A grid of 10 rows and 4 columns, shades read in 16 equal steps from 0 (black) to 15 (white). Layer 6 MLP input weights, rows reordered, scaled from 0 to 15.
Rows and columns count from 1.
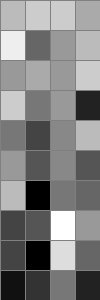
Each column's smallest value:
1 0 7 2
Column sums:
82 52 97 74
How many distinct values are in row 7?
4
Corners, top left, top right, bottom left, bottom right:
11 10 1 2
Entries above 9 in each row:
4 2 2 1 1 0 1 1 1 0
